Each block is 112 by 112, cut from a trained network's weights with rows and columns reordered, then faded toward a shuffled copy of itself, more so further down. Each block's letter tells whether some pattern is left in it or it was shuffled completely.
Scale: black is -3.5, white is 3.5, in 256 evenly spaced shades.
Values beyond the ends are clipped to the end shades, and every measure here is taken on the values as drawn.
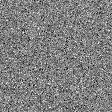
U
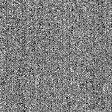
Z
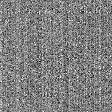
Z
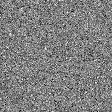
U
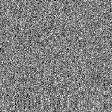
Z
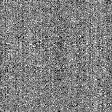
Z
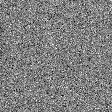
U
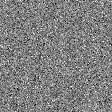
U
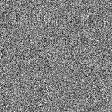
Z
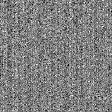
Z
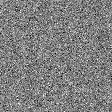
U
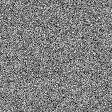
U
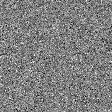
U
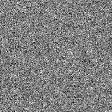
Z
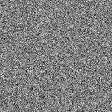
Z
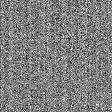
Z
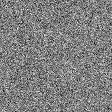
U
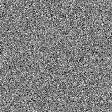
Z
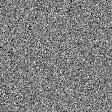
U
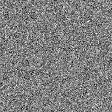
Z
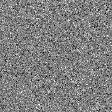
Z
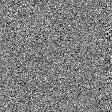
Z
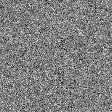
U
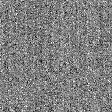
Z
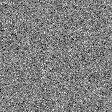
U
